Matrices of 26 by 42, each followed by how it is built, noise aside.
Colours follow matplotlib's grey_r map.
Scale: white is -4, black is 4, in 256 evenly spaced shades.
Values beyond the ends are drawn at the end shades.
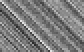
Toeplitz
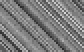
Toeplitz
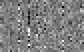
uneven columns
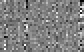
uneven columns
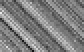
Toeplitz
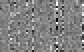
uneven columns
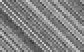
Toeplitz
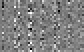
uneven columns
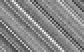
Toeplitz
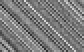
Toeplitz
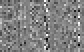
uneven columns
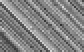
Toeplitz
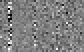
uneven columns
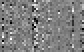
uneven columns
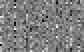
uneven columns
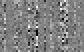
uneven columns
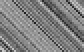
Toeplitz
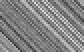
Toeplitz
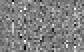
uneven columns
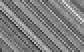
Toeplitz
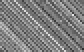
Toeplitz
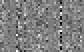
uneven columns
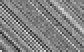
Toeplitz
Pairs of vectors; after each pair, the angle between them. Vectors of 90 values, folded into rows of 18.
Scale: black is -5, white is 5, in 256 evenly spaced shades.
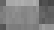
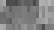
nearly opposite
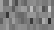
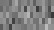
partly opposed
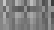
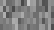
partly aligned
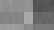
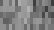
partly aligned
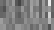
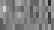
nearly opposite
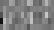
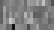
partly aligned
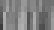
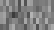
orthogonal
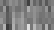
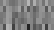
nearly opposite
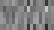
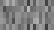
nearly parallel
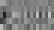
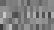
nearly opposite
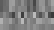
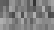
nearly parallel
